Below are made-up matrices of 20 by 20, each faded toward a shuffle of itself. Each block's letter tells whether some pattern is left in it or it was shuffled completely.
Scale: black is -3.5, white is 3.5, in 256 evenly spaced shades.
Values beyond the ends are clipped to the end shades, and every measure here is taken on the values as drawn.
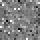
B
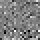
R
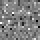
B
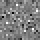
B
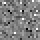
B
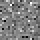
B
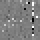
R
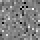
B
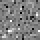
B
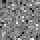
B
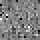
B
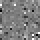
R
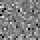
B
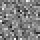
B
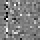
R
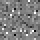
B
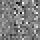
R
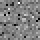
B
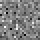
B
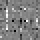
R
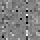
R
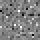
B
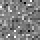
B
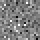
B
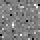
B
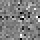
R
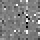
R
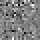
R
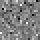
B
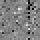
R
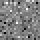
B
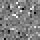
B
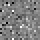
B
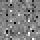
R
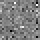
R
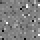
B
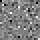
B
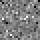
B
